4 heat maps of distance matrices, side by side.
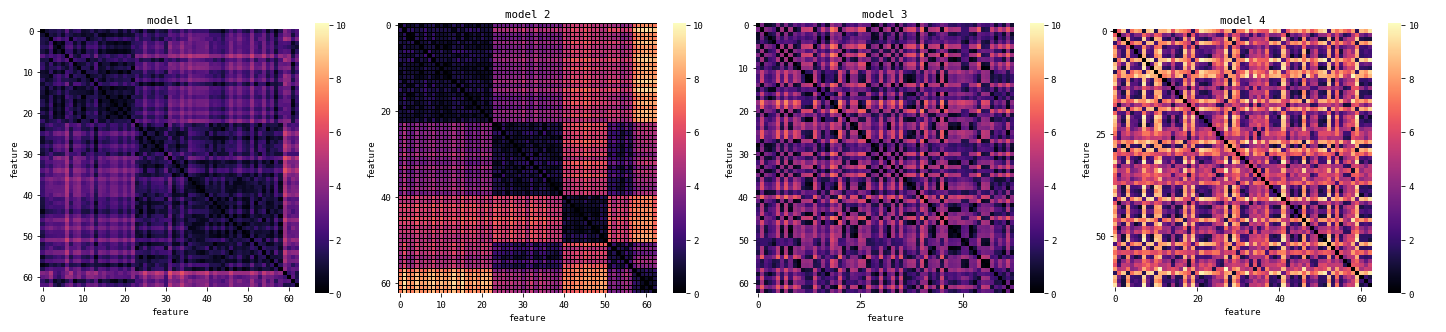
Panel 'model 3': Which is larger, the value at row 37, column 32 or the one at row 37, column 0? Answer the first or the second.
the first
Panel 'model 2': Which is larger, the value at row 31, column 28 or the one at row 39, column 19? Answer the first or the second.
the second
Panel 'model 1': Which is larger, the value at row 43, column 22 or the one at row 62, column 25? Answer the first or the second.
the second
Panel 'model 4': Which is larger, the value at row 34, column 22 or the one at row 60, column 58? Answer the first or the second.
the first
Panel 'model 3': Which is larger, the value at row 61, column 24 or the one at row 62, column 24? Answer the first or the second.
the first
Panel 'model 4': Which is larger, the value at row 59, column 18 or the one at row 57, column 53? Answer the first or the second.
the first
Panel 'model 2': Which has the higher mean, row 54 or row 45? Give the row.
45
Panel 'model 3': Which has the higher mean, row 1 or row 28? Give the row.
1
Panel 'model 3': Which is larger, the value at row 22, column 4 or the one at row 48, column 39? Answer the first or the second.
the first
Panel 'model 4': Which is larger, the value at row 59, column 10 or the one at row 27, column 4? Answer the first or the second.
the second
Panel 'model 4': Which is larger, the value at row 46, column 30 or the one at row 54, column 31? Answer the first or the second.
the second
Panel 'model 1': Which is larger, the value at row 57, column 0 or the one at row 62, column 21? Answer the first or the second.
the second
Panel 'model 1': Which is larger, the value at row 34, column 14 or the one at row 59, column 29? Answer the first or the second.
the second
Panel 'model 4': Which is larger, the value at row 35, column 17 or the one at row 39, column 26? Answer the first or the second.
the first
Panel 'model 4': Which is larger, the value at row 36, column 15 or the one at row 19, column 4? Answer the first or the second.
the second
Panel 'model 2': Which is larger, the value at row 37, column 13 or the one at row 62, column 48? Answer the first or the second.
the second
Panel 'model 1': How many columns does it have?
63
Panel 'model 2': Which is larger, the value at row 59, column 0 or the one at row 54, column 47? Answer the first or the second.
the first
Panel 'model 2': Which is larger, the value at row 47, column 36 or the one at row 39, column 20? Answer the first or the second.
the first
